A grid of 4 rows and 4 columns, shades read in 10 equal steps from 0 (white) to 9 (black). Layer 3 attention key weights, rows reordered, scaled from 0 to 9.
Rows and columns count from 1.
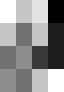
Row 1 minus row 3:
-5 -2 -6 1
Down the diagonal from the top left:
0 5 7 0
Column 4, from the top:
9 8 8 0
